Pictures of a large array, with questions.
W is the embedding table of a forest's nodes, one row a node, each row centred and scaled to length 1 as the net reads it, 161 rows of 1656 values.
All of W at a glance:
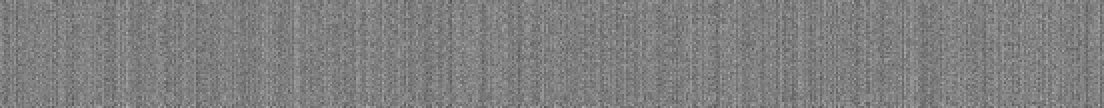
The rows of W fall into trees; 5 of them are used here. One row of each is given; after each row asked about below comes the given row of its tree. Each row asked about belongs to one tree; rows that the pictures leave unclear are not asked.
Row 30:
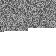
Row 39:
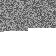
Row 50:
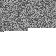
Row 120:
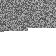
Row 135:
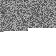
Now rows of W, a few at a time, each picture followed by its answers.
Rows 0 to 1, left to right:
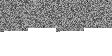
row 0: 50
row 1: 120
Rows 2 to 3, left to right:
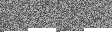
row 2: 50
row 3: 120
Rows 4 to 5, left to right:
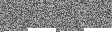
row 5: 50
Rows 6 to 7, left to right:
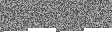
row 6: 135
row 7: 120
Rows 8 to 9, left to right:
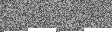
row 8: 30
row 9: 135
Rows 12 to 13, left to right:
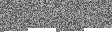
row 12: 120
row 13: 50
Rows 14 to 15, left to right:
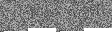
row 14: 135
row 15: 135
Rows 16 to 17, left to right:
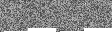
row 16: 39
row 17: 135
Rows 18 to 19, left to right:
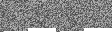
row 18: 135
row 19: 120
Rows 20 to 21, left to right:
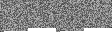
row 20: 39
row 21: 120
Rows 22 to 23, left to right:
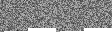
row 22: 120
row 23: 39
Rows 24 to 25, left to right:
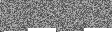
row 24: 39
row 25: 39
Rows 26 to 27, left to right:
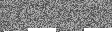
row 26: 50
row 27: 135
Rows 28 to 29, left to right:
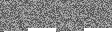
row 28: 50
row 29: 135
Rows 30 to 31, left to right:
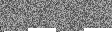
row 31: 120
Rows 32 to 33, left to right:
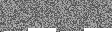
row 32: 135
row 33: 135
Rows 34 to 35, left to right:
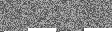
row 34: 120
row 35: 135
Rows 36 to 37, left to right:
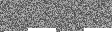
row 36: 120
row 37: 50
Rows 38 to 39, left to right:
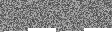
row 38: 39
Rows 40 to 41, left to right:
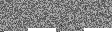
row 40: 120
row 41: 50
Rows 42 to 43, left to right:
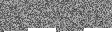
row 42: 50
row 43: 30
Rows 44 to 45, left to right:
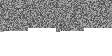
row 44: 39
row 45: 50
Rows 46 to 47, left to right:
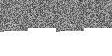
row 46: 39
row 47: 39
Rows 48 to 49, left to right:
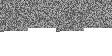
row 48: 120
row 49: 120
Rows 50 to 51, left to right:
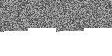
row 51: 39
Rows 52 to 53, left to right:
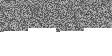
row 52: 135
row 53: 50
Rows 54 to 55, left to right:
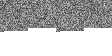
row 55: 135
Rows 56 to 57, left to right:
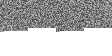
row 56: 39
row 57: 120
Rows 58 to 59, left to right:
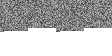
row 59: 120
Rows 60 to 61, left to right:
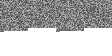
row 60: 50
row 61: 135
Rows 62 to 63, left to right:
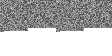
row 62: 39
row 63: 39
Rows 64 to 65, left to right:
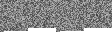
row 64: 30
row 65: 39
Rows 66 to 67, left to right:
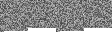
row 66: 120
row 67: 39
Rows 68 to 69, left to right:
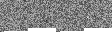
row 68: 39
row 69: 120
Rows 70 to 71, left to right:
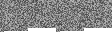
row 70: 135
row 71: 120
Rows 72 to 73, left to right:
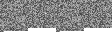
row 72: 30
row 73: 30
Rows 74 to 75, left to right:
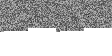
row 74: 135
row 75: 50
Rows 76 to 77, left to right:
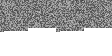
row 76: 135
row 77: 135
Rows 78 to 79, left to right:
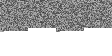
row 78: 39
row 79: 120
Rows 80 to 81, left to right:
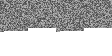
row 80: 120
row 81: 39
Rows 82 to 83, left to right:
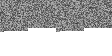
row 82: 135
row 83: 39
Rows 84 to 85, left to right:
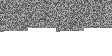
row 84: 120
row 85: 120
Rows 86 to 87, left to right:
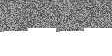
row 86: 39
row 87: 135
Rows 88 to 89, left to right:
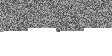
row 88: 39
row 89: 50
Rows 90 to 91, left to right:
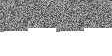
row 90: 135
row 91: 135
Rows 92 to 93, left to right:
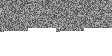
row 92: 50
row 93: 120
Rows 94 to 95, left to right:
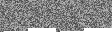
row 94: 135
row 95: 50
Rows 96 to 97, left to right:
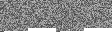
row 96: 120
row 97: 120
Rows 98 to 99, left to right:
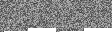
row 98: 30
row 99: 135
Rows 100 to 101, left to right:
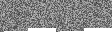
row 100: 120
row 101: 39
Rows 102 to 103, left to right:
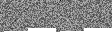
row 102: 120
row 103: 39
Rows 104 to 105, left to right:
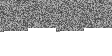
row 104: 135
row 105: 120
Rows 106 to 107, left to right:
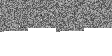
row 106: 39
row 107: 50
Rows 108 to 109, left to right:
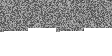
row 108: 135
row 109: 135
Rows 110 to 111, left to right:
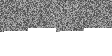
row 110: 30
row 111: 39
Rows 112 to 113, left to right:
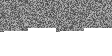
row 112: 50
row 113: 120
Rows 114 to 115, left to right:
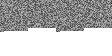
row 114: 135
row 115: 120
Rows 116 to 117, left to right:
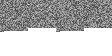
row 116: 120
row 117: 135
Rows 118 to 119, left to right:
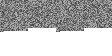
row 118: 135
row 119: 135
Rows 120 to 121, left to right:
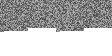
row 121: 39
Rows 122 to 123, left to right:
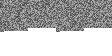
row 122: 50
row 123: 120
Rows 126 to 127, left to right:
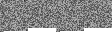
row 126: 135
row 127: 135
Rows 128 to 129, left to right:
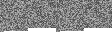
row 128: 39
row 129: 39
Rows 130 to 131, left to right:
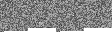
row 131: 50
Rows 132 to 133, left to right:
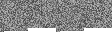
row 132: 135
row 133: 120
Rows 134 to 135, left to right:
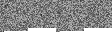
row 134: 30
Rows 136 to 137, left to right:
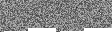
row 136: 135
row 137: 120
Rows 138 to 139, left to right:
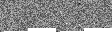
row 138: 39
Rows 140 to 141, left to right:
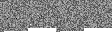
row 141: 135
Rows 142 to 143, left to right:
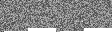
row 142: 50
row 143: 39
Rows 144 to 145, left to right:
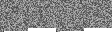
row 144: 30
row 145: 39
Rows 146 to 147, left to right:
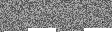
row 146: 50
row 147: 39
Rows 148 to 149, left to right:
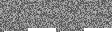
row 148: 50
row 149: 50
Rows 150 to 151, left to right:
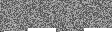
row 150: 39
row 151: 39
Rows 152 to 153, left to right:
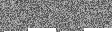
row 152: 135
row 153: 50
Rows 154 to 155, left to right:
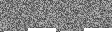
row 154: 120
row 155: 120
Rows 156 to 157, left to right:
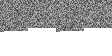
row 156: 120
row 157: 120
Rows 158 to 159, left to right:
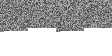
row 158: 120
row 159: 135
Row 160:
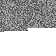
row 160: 135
